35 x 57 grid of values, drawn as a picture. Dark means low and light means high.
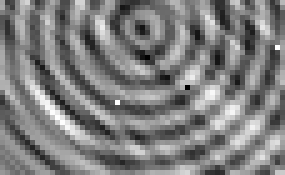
Histogram: bell-shaped. Rings: centred on the top middle. Slope: none. Lone odd cells: 3, 2 higher and 1 lower than their neighbours.
